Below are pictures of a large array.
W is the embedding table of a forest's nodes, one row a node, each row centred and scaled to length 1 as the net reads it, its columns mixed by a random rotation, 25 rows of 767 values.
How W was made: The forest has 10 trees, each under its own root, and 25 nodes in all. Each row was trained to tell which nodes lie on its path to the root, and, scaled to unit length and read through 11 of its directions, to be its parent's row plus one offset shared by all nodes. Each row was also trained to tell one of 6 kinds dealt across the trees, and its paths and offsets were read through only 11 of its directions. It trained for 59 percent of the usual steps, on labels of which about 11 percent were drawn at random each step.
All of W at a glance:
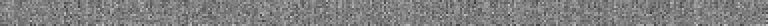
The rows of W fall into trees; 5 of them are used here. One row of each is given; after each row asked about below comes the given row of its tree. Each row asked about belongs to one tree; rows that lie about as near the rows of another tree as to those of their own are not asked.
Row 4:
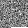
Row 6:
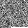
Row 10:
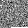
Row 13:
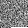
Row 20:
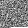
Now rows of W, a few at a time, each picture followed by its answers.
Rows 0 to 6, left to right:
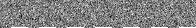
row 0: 4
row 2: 6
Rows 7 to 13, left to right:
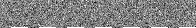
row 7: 6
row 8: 13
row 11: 4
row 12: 4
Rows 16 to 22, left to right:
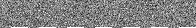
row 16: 6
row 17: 10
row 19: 13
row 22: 6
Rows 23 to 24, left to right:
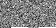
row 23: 13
